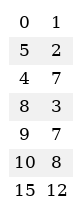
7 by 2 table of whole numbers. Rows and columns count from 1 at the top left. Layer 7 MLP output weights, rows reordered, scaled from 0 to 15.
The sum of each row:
1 7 11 11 16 18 27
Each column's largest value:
15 12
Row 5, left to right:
9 7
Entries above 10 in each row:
0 0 0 0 0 0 2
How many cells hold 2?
1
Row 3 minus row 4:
-4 4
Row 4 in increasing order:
3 8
